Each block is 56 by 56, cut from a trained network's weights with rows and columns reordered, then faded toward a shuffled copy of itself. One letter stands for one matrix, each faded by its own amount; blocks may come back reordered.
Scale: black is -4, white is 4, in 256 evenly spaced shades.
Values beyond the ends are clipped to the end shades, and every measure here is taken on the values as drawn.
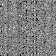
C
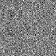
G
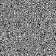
G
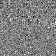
G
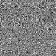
G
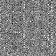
C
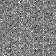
C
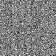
C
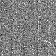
C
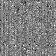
C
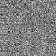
G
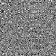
G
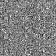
C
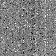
C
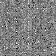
C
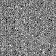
C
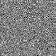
G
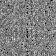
C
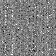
C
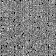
C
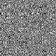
G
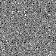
G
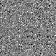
G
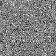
G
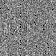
C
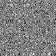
G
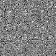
G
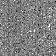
C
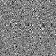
G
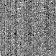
C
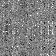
C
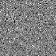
G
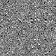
G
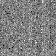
C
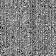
C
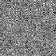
G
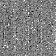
C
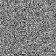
G
